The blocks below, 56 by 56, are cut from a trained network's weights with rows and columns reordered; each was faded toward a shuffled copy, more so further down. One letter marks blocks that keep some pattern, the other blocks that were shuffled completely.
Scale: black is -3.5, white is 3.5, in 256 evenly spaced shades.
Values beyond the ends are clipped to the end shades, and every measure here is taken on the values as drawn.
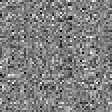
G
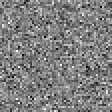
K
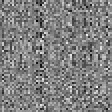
G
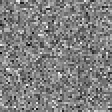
K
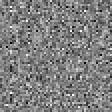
G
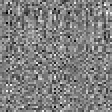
G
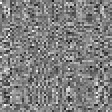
G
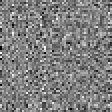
G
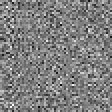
G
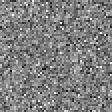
K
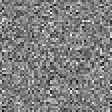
G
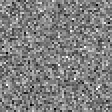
K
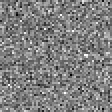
K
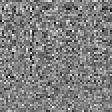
G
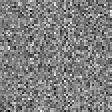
G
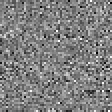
G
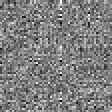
G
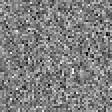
K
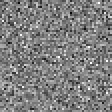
K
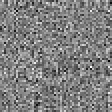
G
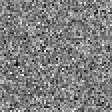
K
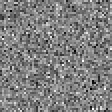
K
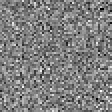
G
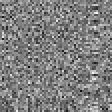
G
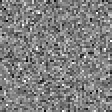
K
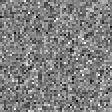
K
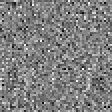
G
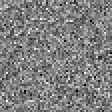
K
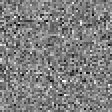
G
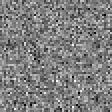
G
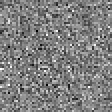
G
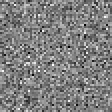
G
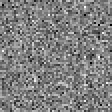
G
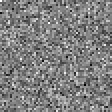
K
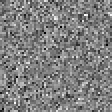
G
